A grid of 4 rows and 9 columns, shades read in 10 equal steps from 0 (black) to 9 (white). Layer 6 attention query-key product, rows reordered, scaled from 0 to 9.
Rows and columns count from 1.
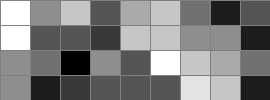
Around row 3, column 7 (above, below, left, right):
5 8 9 6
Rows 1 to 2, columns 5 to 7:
6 7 4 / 7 7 5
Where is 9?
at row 1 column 1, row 2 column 1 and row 3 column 6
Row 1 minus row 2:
0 2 4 1 -1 0 -1 -4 2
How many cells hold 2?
2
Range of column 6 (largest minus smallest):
6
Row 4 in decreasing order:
8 7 5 3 3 3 2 1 1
